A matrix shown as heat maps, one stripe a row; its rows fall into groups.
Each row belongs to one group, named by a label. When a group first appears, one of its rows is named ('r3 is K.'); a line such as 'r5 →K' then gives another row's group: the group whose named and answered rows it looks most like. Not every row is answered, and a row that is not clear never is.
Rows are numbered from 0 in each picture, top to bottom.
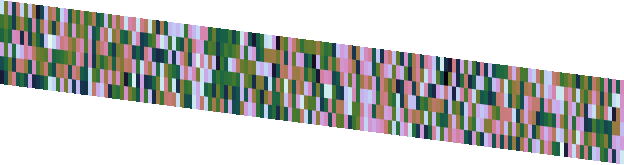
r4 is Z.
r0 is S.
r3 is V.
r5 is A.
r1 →Z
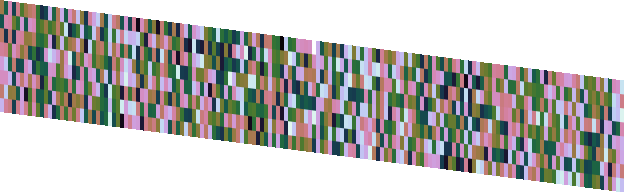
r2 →Z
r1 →S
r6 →S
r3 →A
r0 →Z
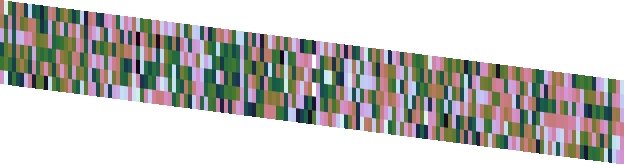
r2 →V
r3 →Z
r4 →Z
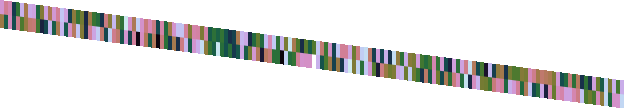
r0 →S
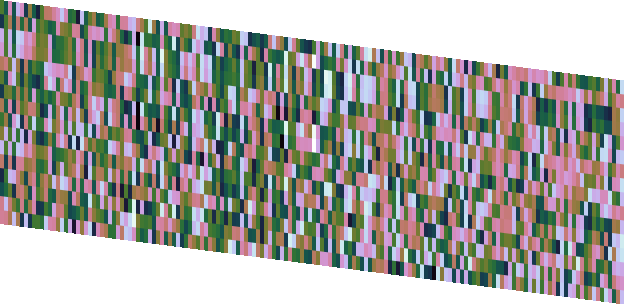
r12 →A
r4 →A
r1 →Z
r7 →Z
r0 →S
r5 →A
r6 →Z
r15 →A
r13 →Z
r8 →A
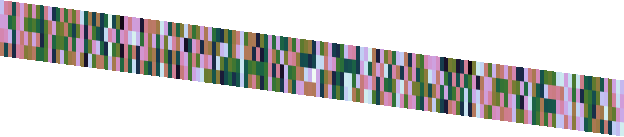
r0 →V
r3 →Z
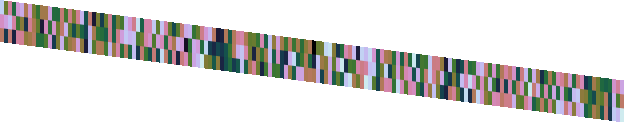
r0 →V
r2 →Z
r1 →S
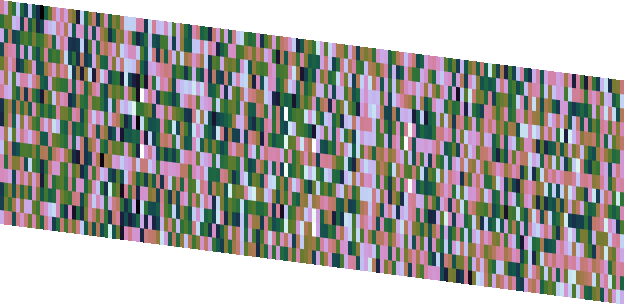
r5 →V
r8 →A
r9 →V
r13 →Z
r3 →S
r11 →A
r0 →S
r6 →S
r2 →S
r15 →V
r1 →A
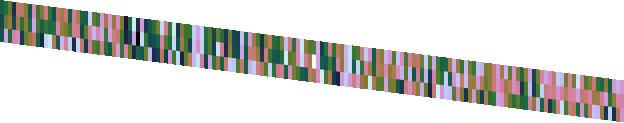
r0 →Z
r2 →A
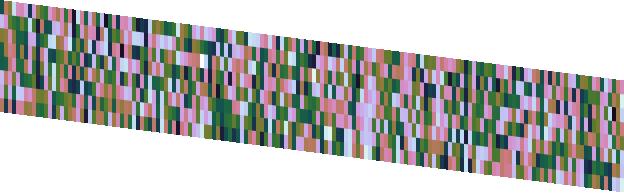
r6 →V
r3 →S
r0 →A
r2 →A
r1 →S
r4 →A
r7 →Z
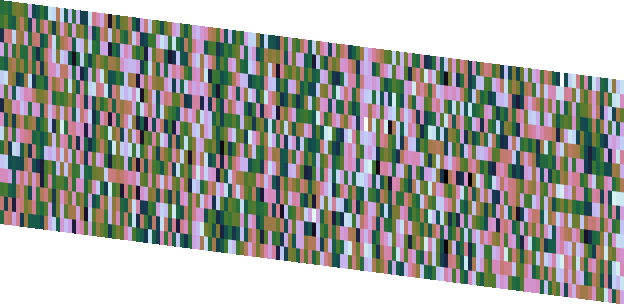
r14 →Z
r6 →V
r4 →A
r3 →S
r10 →A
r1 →Z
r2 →A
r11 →S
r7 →A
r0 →A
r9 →S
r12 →V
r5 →S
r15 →A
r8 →Z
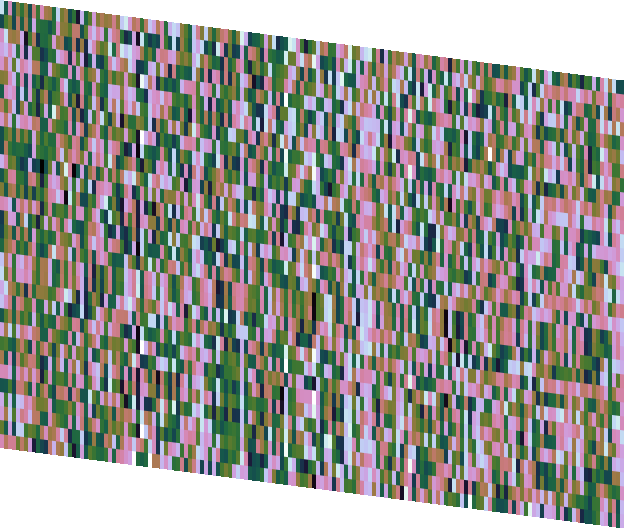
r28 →V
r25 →Z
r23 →V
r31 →S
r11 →S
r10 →Z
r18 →V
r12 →A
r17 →A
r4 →V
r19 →V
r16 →Z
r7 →A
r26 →V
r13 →A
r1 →Z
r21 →S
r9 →Z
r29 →V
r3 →S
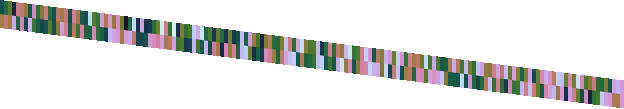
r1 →S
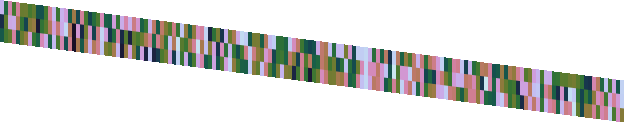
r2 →A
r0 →S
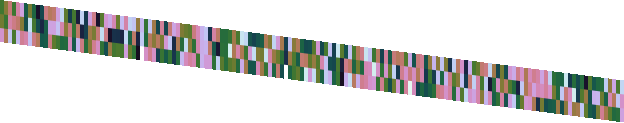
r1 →A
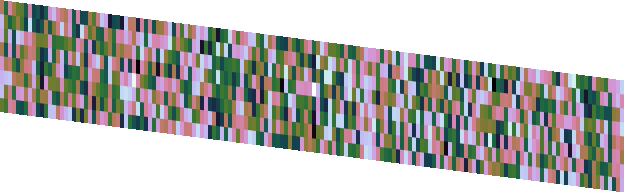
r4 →S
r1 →S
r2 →V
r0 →A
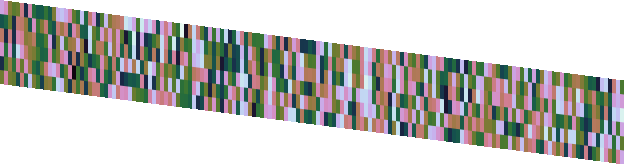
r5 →S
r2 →Z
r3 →S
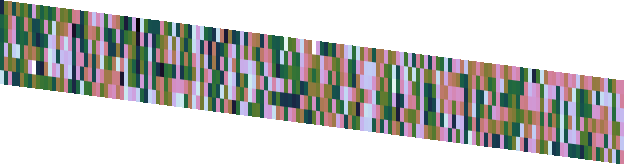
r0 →Z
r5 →S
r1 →A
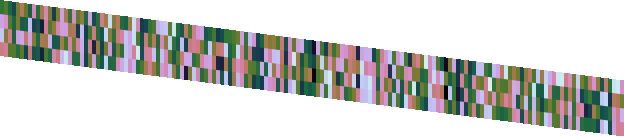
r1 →S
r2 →V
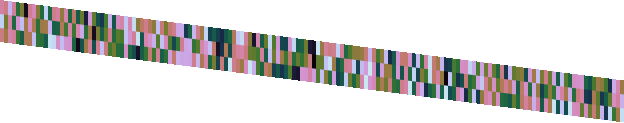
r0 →S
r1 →V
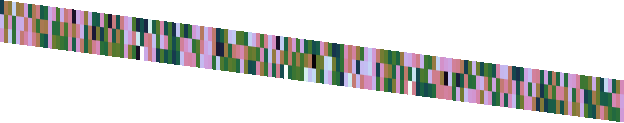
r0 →A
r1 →V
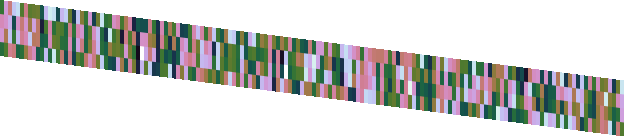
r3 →A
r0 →A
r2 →V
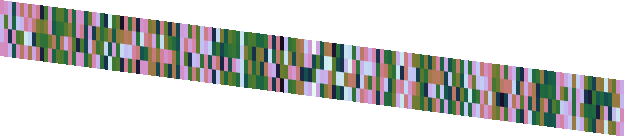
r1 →V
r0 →V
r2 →S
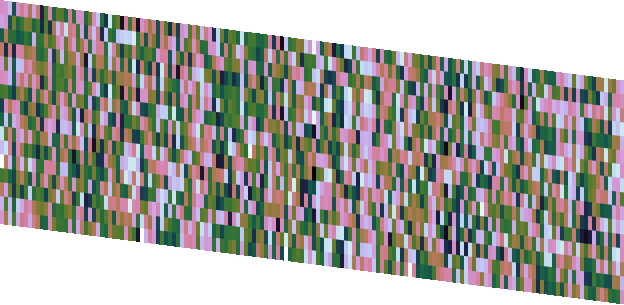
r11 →S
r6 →Z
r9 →V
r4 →V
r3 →Z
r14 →V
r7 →A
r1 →S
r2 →Z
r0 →V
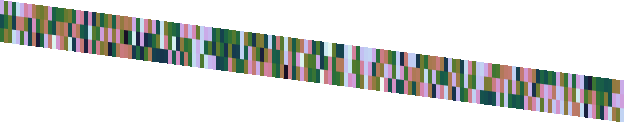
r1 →Z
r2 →A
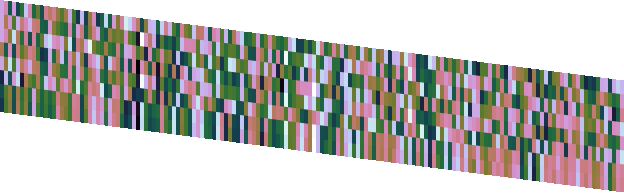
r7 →Z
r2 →A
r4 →V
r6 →Z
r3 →Z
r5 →A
